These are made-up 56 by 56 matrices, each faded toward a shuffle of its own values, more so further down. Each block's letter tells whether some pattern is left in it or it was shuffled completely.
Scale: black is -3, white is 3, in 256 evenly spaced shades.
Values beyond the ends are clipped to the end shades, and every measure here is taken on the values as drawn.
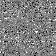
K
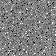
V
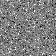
V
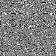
K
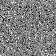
V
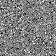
V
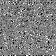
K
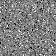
V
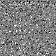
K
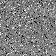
V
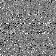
K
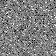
V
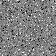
V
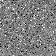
V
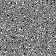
V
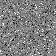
V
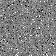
V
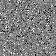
V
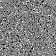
V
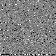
K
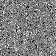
V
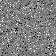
V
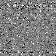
K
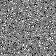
V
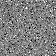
V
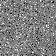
V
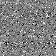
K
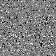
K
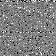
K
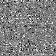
K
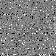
K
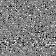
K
